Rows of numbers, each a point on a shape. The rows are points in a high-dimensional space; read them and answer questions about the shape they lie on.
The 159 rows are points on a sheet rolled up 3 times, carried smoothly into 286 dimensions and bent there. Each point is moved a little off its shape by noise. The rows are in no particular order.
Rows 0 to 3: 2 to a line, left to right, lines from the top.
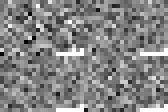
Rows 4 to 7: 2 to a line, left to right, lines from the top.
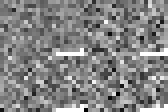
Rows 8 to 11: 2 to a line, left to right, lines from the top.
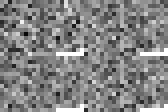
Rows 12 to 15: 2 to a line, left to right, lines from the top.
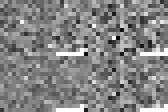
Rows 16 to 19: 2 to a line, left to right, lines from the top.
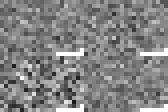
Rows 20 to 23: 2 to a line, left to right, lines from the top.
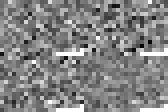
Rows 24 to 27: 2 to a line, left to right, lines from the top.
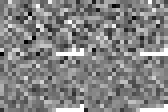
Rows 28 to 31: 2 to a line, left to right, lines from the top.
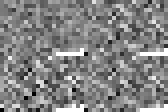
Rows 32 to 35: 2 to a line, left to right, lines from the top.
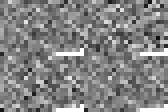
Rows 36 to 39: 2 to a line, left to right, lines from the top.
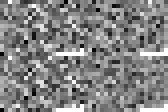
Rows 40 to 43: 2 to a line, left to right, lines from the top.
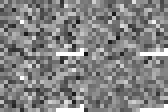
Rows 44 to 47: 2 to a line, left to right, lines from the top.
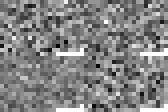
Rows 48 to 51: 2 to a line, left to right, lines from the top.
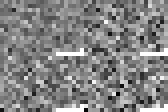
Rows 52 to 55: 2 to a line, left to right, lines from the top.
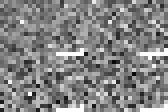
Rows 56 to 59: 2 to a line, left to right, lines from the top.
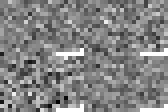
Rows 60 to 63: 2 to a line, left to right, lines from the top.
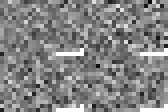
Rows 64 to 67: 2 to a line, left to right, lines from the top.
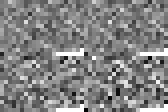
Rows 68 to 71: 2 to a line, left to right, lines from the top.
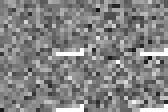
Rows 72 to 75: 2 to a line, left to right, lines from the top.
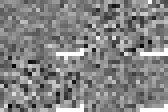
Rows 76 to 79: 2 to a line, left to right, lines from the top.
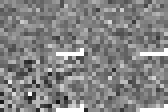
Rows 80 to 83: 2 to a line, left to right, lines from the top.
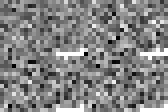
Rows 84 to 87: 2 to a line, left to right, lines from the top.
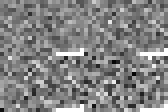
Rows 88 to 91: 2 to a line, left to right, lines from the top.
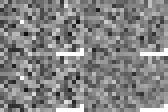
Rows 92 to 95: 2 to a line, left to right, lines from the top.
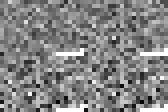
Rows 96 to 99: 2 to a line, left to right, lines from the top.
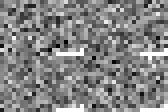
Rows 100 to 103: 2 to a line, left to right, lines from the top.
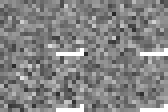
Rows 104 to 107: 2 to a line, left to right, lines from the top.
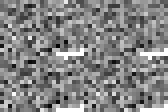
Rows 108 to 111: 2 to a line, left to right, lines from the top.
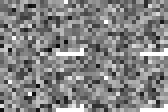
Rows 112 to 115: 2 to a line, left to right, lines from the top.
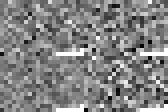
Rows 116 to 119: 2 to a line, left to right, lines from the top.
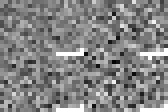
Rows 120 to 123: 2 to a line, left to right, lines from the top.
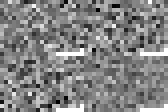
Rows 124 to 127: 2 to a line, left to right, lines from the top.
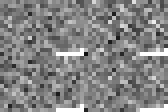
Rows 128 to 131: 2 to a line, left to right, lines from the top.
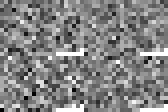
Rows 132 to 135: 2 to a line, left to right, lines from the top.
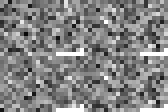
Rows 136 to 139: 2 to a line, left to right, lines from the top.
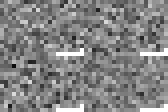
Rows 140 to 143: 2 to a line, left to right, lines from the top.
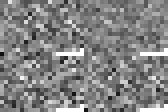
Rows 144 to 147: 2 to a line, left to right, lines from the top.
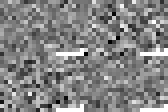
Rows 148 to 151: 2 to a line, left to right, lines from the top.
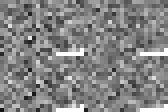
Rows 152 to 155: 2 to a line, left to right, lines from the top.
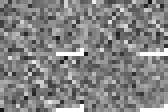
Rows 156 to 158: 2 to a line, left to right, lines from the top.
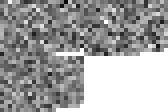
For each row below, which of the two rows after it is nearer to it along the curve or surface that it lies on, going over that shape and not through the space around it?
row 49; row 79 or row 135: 135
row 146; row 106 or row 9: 106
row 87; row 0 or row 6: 0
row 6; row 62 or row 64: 62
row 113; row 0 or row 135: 0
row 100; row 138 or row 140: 138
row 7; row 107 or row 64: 107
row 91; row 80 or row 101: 101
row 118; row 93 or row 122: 93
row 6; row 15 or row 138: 15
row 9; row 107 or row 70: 70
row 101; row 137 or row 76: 76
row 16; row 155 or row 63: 155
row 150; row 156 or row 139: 156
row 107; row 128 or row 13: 13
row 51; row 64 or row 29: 29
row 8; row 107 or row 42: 42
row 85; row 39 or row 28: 28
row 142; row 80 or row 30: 80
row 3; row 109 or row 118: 118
